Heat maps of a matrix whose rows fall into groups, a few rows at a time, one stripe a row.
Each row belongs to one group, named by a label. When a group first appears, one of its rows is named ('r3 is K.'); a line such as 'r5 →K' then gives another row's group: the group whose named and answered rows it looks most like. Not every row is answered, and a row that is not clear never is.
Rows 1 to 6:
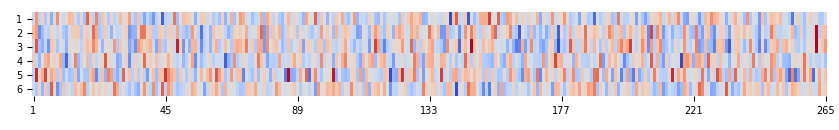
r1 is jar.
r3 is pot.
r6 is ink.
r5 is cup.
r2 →pot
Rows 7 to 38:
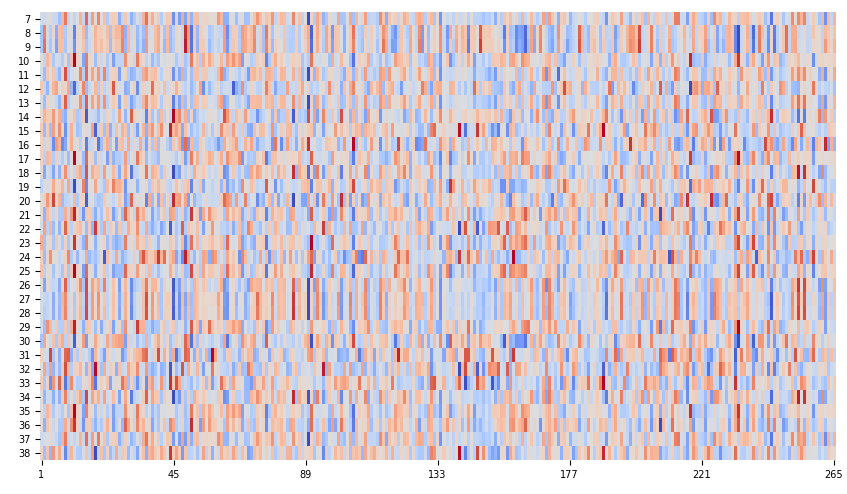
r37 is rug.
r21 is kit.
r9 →pot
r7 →rug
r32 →jar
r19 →pot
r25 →kit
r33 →ink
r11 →rug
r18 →rug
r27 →rug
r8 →pot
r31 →jar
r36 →kit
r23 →kit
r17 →kit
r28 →rug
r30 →pot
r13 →rug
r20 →cup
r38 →ink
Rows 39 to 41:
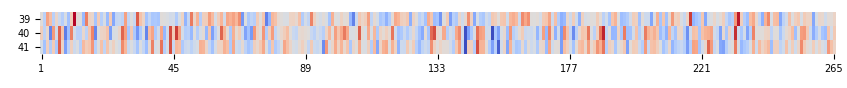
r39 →kit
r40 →ink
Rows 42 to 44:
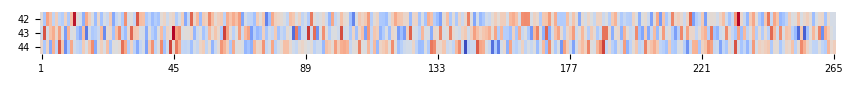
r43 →cup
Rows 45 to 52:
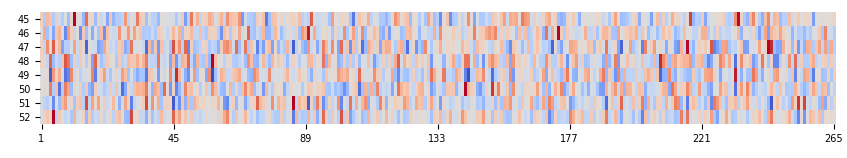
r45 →kit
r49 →ink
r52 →cup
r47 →cup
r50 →jar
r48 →jar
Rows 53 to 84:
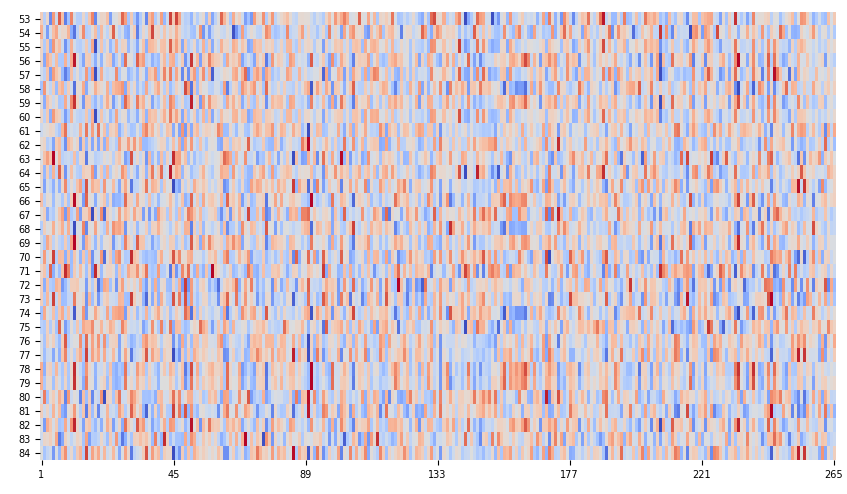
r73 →cup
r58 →pot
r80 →cup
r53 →ink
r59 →kit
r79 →kit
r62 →cup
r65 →rug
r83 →jar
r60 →ink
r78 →kit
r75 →ink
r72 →cup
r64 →ink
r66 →kit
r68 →pot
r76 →rug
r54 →pot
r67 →cup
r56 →kit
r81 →cup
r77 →rug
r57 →ink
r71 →jar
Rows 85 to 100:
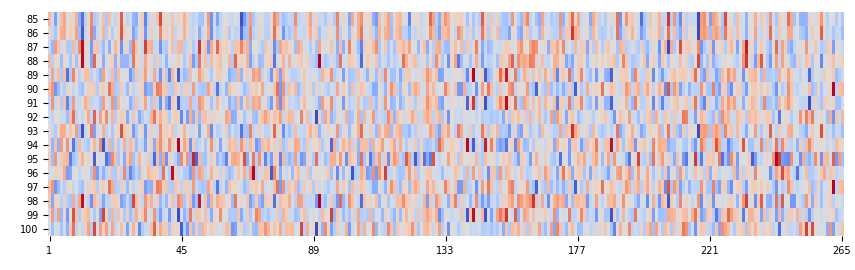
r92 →rug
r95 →cup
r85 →pot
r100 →rug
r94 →ink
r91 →jar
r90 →pot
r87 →kit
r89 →jar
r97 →pot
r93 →pot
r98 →kit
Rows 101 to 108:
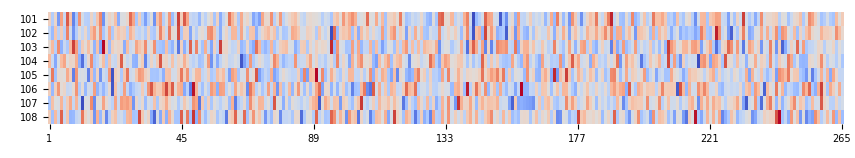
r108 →cup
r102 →ink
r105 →cup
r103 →jar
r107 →pot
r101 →ink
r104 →pot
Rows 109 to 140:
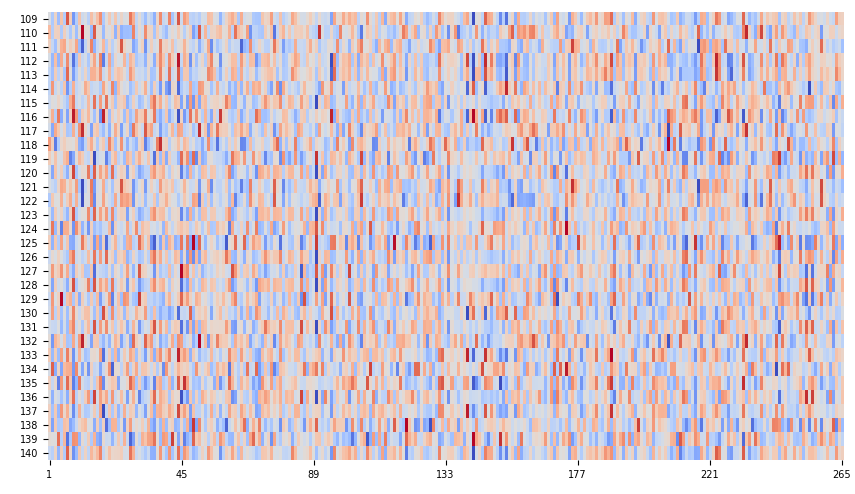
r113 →ink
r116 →jar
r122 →pot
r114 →jar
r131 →rug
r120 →rug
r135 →ink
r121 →pot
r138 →cup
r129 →cup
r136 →rug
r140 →ink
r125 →cup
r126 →rug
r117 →kit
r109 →ink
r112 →ink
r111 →pot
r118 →pot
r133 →ink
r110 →kit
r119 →cup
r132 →kit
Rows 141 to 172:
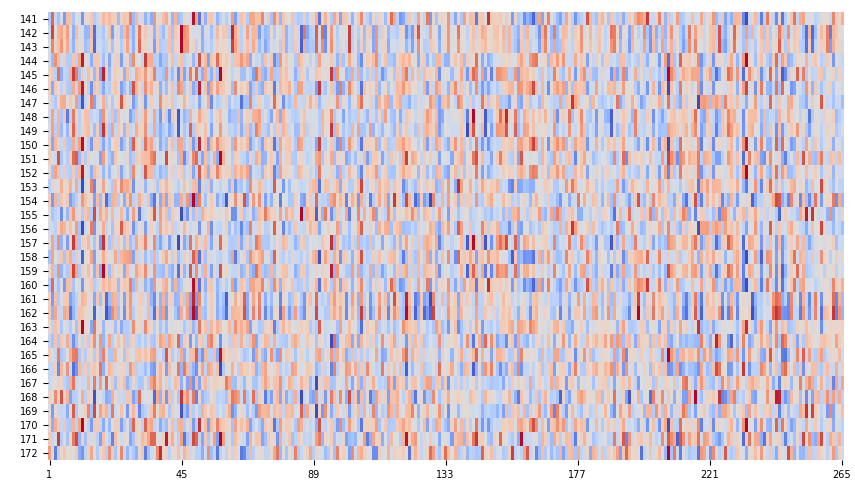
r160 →pot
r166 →ink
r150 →kit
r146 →kit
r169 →rug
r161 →cup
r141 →pot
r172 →pot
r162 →cup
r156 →pot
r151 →jar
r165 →jar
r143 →cup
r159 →jar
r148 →jar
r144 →kit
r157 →jar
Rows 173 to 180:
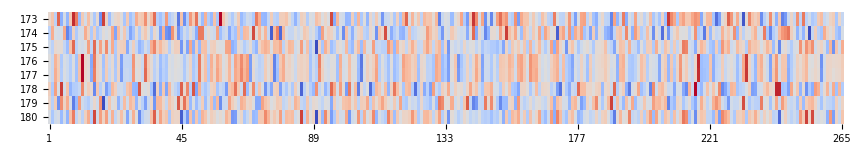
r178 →cup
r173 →jar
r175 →rug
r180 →rug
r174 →jar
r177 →kit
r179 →ink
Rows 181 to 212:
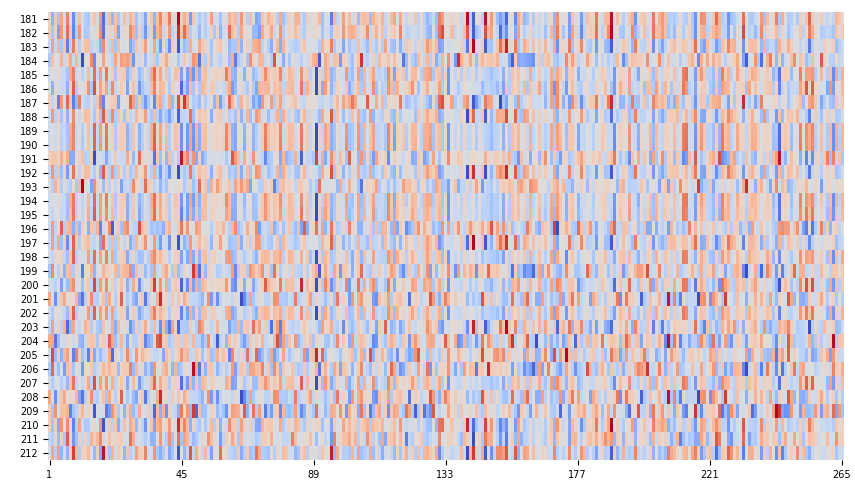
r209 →cup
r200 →rug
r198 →rug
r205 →cup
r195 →rug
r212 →jar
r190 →rug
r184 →pot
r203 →jar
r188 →jar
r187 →ink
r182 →ink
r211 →ink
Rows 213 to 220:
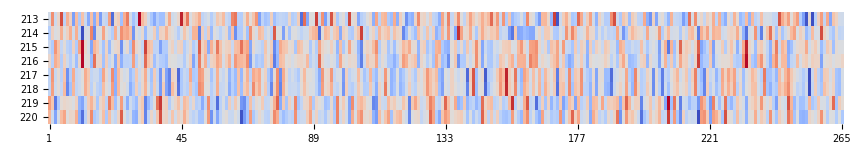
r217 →jar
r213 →cup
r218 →jar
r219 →pot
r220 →pot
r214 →pot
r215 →kit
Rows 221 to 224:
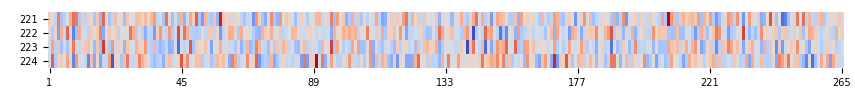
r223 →jar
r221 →jar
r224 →cup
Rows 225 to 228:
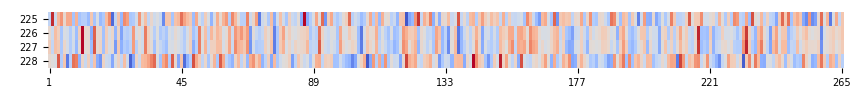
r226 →kit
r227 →kit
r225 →cup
